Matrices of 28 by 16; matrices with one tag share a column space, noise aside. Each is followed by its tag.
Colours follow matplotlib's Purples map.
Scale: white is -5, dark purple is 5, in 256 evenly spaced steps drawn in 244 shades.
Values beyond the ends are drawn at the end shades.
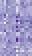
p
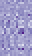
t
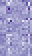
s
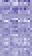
s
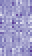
p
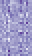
p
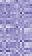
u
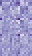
s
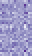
u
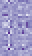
t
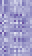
p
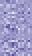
u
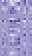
s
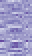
u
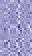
u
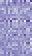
s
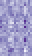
p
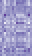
p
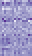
s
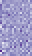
u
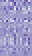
s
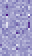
t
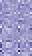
u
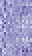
p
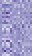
u
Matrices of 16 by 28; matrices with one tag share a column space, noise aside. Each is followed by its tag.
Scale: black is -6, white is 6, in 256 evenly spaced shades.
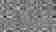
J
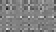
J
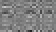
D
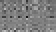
J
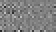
D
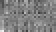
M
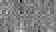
M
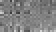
M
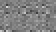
D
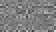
D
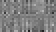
M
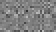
D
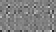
D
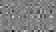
D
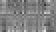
M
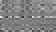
J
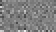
D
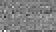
D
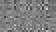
J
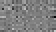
J
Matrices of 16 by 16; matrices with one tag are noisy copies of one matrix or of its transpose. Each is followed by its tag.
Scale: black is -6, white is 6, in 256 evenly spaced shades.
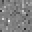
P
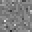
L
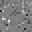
P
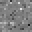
P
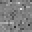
P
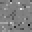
P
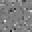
L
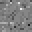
P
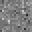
P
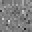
P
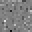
L
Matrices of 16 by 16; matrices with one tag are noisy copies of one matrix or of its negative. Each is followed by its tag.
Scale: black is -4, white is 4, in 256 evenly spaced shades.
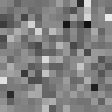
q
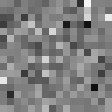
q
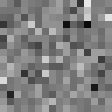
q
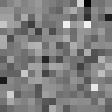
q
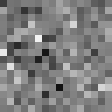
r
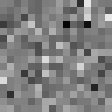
q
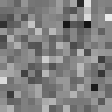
q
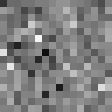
r
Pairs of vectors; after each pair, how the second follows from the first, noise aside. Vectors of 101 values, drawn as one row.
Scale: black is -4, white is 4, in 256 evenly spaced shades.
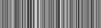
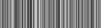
copied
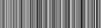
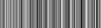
copied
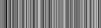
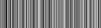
copied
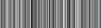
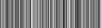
negated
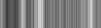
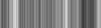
wrapped around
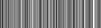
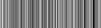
negated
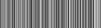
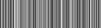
wrapped around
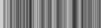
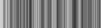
copied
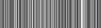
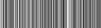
wrapped around
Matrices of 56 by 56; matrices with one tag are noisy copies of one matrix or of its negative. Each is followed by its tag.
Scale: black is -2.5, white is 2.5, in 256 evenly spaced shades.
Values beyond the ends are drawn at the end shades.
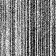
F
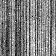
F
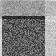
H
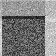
H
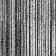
F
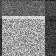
H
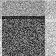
H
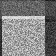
H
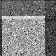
H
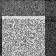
H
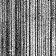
F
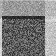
H
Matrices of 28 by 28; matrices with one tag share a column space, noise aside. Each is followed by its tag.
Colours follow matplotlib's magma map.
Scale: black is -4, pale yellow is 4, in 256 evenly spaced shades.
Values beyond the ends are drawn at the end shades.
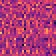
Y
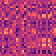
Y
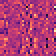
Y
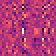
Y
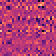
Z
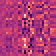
Y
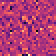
Z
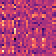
Y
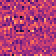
Z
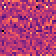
Z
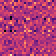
Z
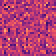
Y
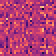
Y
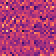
Z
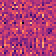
Y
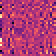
Y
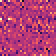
Z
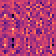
Y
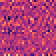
Z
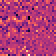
Z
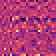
Z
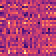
Y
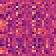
Y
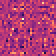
Y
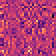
Y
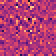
Z
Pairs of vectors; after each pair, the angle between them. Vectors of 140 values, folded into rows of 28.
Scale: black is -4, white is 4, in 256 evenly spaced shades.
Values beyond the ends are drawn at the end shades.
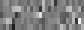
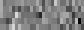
nearly opposite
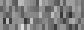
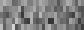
partly aligned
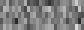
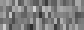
partly aligned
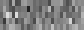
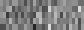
orthogonal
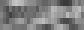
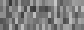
orthogonal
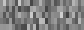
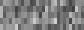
orthogonal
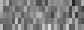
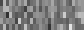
partly opposed
